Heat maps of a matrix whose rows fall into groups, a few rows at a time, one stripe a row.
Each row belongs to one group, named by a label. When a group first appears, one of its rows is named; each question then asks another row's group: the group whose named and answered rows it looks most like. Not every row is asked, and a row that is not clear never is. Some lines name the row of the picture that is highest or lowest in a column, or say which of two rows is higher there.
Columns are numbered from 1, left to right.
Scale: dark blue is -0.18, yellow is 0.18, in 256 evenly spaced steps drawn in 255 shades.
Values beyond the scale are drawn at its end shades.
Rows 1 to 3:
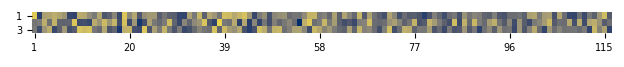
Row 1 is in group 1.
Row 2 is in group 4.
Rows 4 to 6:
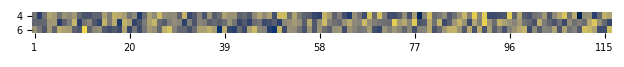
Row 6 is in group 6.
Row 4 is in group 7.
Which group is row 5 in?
4
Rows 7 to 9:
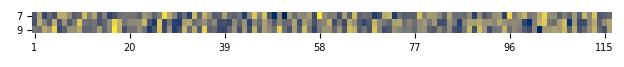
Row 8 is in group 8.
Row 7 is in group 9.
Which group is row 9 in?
8
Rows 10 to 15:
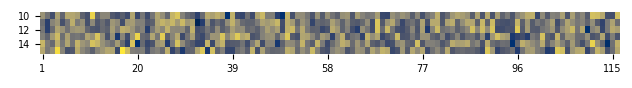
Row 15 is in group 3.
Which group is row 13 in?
1
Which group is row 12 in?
7
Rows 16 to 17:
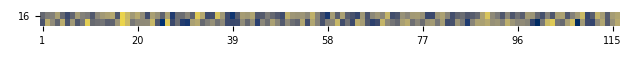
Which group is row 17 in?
8
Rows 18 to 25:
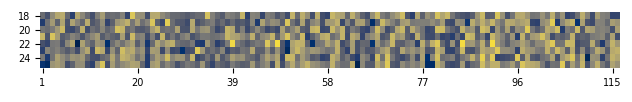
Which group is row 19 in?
8
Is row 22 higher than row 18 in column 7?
Yes
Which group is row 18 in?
4
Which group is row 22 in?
7
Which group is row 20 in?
4
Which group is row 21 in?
1
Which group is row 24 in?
7
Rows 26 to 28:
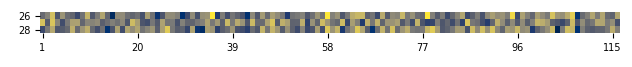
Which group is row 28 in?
8
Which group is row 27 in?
1
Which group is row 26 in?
8
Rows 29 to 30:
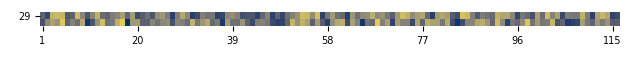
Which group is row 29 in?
4
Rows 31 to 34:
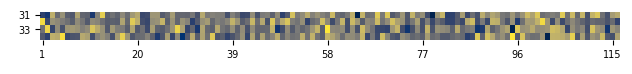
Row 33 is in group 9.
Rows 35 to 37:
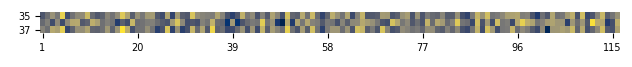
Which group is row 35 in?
8
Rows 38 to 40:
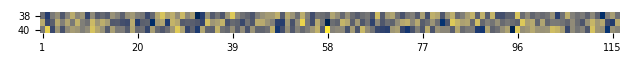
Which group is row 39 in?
6
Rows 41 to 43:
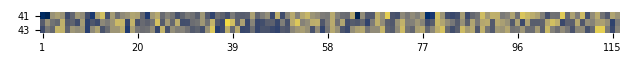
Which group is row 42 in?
4
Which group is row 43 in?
4
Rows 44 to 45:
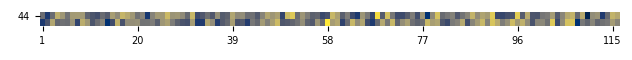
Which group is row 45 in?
8
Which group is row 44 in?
7
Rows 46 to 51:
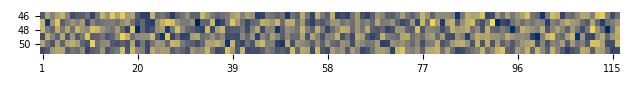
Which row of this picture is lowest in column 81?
47
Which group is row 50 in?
6
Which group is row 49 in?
8
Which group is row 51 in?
4
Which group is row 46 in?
4
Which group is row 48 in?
6
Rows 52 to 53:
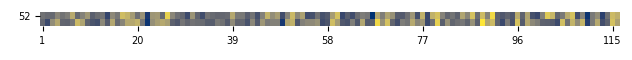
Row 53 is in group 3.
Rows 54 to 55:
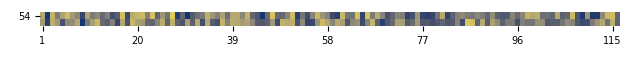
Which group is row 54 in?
1
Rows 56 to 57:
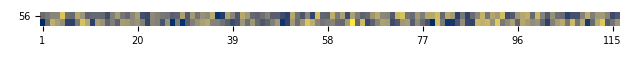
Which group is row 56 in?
4
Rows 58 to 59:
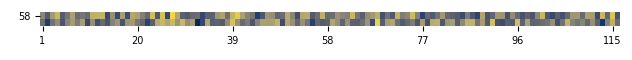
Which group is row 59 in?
7
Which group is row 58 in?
1
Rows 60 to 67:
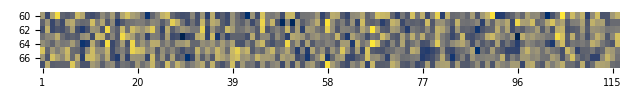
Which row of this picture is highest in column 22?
62
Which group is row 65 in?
1
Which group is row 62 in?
9
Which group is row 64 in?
6
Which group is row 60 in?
3
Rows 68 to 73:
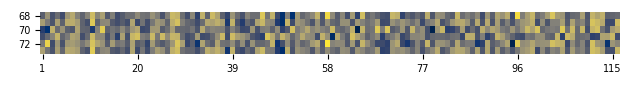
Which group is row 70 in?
3
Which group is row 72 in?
9
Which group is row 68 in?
9
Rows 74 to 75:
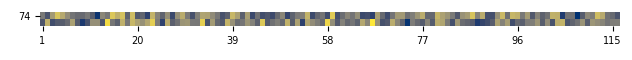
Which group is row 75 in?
9
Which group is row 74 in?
4
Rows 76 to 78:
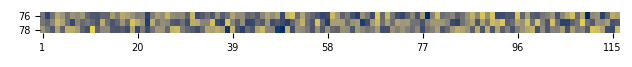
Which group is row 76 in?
7
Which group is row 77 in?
4
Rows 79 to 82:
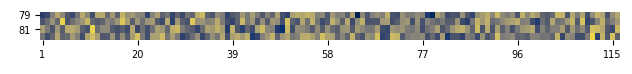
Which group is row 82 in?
1
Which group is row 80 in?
8
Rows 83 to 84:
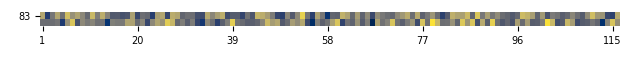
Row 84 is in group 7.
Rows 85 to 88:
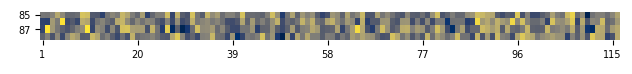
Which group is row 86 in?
8
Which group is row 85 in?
7
